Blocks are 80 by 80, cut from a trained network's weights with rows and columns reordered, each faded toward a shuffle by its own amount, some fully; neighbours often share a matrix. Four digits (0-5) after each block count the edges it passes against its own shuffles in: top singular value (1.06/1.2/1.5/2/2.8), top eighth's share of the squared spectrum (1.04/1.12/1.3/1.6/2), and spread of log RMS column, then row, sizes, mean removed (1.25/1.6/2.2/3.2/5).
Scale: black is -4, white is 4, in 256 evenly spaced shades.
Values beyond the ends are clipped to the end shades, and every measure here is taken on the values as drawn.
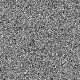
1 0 0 0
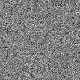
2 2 1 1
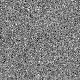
2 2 0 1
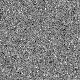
0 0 0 0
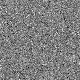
0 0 0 0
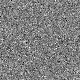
0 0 0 0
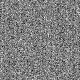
1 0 0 0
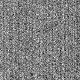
3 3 0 2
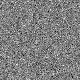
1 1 0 0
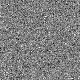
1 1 0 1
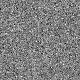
0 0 0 0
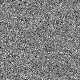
0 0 0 0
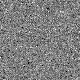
0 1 0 0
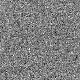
1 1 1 0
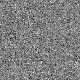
1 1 1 0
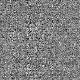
2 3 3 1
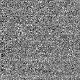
2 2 2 0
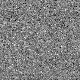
1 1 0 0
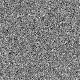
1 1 0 0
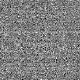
2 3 2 1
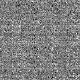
2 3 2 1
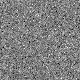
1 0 0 0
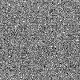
1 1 1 0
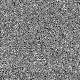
0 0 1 0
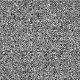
2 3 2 1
